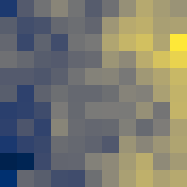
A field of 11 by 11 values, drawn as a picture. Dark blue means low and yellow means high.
No regular stripes run through it. There is an overall slope up to the right. The centre is the calmest part. The ninth with the lowest average is the bottom left. The ninth with the highest average is the top right.
